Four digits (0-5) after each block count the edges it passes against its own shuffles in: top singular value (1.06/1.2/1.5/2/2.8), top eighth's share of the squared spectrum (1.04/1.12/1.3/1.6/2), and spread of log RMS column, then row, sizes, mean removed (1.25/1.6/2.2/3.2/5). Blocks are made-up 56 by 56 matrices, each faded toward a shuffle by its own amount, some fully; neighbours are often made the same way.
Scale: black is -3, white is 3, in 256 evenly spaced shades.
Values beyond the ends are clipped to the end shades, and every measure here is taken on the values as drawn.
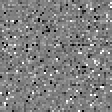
2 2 0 0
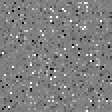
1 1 0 0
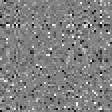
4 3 1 1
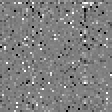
3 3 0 0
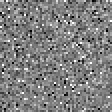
2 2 1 1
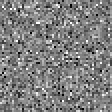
3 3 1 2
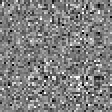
4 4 2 2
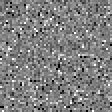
0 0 0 0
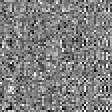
4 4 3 2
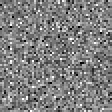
3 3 1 0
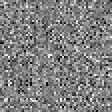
4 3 1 2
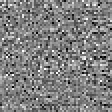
4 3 1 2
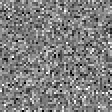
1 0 0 0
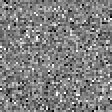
1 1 0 0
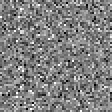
3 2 1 0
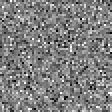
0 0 0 0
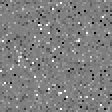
0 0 0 0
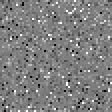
0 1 0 0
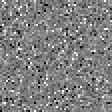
2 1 0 0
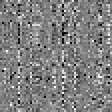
4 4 3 2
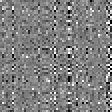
4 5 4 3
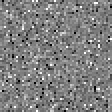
2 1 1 0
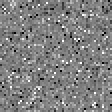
1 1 0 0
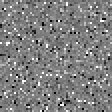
0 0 0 0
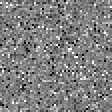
1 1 0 0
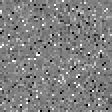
0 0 0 0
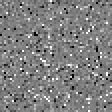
1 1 0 1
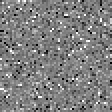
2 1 0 0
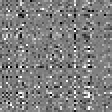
4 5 3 3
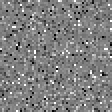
0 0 0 0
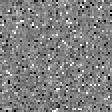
2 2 1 0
